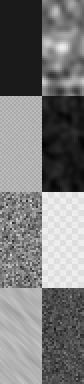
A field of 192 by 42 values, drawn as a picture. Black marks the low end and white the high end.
The table splits into 4 rows of 2 panels. Panel 1,1: very low, flat. Panel 1,2: middling, blotchy, strong in contrast. Panel 2,1: high, checkered, faint in contrast. Panel 2,2: very low, blotchy, faint in contrast. Panel 3,1: middling, fine-grained, strong in contrast. Panel 3,2: very high, checkered, faint in contrast. Panel 4,1: high, slanting down to the right, faint in contrast. Panel 4,2: low, fine-grained.
